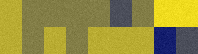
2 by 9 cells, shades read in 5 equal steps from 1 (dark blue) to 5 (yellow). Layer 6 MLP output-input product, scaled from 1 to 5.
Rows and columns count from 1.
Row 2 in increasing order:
1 2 3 3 4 4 4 4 4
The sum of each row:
31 29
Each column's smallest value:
4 3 3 3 3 2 3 1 2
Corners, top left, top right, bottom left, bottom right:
4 5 4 2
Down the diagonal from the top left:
4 3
